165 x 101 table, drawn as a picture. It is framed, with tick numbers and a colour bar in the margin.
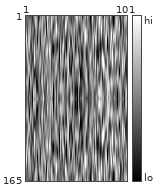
Mirror symmetry: top to bottom. Slope: none. Grain: streaks running down.
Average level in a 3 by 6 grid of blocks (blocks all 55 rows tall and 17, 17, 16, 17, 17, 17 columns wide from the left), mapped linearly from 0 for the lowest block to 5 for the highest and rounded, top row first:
332234 / 132053 / 332234
